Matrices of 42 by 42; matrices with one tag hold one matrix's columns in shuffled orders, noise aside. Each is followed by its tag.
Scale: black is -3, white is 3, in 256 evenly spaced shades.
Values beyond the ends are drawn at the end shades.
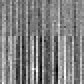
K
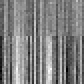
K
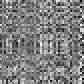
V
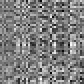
V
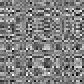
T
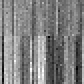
K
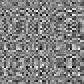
T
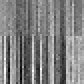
K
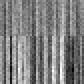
K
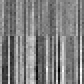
K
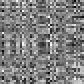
V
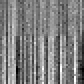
K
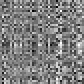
V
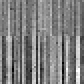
K
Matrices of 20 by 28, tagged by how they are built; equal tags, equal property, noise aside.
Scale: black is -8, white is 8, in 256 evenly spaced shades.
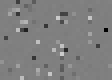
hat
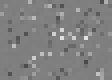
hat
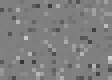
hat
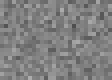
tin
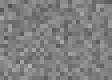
tin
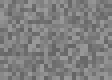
tin
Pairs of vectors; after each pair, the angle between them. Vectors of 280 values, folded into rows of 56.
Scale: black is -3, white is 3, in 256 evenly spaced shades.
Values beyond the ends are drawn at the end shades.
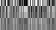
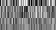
nearly opposite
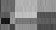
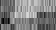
nearly parallel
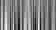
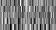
partly aligned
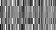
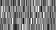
orthogonal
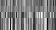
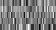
orthogonal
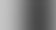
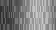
nearly opposite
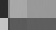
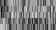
partly aligned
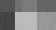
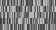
orthogonal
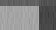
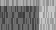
nearly opposite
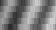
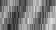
nearly parallel
